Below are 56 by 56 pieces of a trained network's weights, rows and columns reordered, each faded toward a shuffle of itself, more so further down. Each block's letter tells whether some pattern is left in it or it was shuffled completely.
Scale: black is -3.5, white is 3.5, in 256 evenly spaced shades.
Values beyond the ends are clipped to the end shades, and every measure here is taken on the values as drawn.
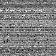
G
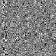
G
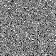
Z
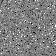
Z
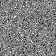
Z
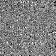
G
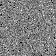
Z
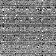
G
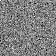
Z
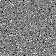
Z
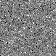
Z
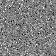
Z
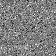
Z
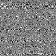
G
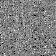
G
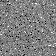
Z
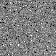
Z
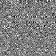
G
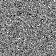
Z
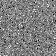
Z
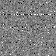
G
